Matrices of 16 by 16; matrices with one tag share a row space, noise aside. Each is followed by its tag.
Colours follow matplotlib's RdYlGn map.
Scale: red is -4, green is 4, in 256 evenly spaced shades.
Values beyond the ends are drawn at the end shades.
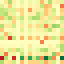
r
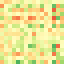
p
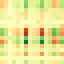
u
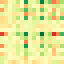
u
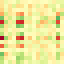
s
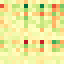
u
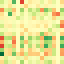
r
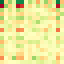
s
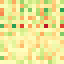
r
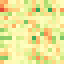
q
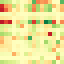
q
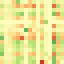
p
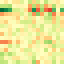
q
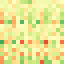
r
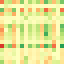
r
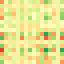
r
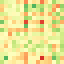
u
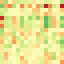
r
